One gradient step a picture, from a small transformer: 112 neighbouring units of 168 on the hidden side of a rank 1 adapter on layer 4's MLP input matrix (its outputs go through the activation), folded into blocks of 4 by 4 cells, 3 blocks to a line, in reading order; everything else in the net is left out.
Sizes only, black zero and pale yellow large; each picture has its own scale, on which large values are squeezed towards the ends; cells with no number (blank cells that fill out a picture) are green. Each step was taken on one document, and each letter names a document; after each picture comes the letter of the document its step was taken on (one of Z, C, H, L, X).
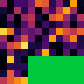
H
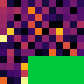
H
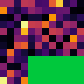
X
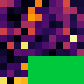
H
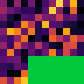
X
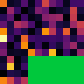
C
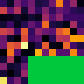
X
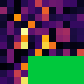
X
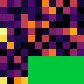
H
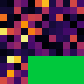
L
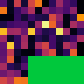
X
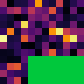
C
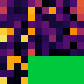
L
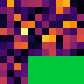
X
